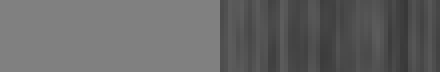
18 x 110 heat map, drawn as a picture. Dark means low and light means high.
It is made of 1 by 2 panels. Panel 1,1: middling, flat. Panel 1,2: low, streaked downward, faint in contrast.
